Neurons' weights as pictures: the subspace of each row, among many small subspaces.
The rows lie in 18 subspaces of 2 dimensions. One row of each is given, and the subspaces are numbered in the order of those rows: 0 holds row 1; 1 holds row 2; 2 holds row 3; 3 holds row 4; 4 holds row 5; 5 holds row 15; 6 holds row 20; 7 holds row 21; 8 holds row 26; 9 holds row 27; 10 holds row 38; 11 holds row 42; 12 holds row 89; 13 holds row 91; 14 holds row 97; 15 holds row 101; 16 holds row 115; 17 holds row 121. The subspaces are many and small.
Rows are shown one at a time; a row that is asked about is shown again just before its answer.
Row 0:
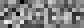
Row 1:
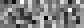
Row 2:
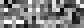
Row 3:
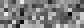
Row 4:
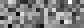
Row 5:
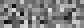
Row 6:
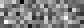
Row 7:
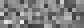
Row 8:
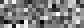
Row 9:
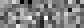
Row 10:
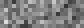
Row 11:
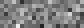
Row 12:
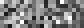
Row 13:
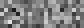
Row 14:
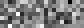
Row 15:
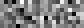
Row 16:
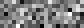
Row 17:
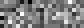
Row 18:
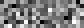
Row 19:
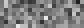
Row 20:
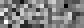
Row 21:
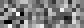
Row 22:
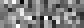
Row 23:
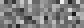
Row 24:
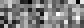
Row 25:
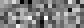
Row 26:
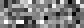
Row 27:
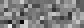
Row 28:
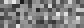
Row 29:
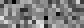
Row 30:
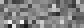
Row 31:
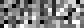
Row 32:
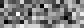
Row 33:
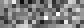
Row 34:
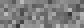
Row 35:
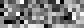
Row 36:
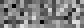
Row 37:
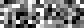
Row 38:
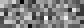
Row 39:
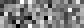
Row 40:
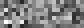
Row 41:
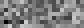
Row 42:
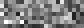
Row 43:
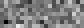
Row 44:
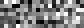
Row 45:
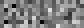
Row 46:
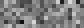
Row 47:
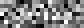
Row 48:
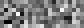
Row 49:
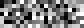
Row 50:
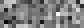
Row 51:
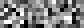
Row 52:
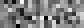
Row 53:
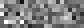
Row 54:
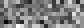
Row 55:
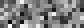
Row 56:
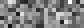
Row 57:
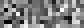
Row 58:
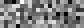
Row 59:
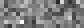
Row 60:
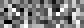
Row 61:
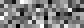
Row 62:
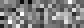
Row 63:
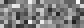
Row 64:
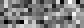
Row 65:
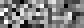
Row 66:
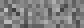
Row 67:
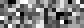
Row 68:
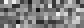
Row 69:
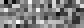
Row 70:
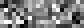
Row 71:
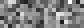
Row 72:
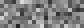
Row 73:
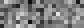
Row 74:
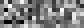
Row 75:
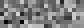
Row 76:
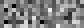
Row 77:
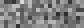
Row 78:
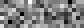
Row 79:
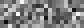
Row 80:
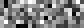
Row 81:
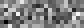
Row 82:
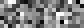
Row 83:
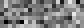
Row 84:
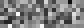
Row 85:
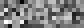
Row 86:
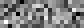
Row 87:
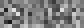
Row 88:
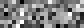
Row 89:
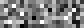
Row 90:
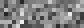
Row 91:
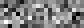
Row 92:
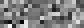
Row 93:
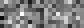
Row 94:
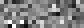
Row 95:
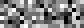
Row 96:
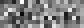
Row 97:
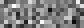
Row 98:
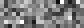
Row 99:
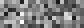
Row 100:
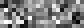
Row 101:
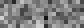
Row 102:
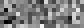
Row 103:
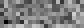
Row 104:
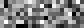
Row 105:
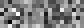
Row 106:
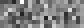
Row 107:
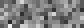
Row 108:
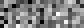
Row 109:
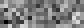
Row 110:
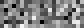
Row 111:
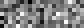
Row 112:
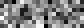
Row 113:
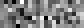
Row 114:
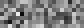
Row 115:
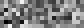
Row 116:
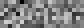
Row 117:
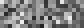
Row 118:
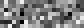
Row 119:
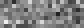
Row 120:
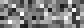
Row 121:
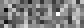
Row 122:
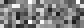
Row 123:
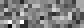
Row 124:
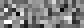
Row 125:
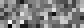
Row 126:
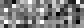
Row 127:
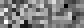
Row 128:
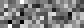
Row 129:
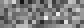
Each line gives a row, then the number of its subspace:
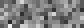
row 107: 15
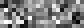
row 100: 13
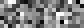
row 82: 3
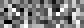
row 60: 17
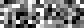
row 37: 14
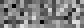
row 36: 12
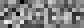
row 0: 16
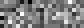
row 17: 4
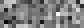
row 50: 3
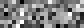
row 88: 2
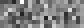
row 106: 0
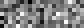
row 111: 4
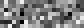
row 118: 2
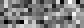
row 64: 8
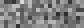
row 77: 1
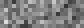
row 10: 6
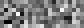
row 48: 7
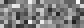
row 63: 14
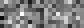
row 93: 14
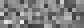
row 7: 8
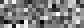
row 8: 9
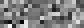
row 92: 9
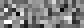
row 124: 7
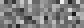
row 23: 5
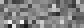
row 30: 15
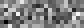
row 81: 13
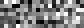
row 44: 1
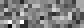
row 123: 9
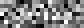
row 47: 6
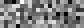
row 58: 1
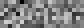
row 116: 16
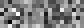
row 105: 17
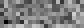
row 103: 11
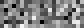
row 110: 12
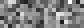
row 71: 3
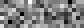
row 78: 12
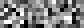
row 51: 7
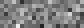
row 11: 2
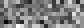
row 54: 11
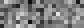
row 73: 14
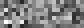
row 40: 16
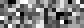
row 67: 3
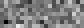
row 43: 11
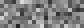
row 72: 9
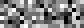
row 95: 12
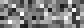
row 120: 12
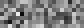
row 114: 7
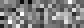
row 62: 4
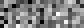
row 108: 4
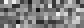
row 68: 1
